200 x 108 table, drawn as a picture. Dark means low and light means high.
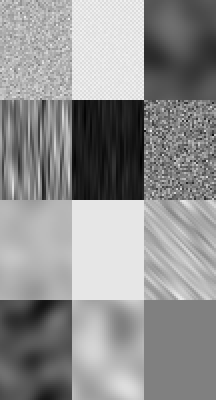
It is made of 4 by 3 panels. Panel 1,1: high, fine-grained. Panel 1,2: very high, checkered, faint in contrast. Panel 1,3: low, smooth. Panel 2,1: middling, streaked downward, strong in contrast. Panel 2,2: very low, streaked downward, faint in contrast. Panel 2,3: middling, fine-grained, strong in contrast. Panel 3,1: high, smooth, faint in contrast. Panel 3,2: very high, flat. Panel 3,3: high, slanting down to the right. Panel 4,1: low, smooth. Panel 4,2: high, smooth. Panel 4,3: middling, flat.
